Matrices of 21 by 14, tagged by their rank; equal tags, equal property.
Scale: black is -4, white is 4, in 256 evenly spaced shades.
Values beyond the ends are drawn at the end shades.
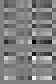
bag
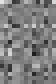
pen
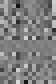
pen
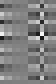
bag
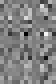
pen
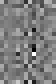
pen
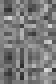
pen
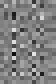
pen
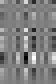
bag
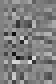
pen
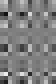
bag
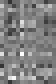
pen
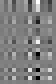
bag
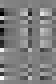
bag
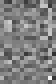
pen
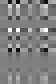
bag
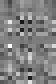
pen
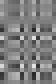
bag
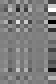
bag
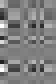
bag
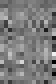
pen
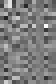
pen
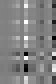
bag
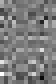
pen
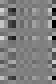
bag
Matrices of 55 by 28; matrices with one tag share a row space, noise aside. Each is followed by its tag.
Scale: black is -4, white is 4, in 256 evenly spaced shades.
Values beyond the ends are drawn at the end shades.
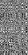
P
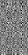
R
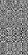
R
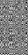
P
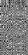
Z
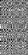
Z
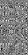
P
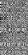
Z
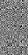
R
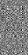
R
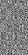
R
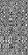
P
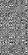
P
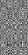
R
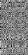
Z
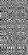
Z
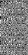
Z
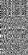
Z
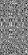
P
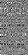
Z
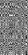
P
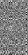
P
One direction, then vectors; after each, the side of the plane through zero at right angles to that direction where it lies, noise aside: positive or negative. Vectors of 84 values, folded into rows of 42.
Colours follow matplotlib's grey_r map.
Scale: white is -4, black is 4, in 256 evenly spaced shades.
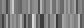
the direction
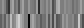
positive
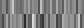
positive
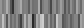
negative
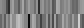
positive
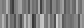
negative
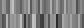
positive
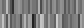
negative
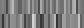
positive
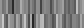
negative
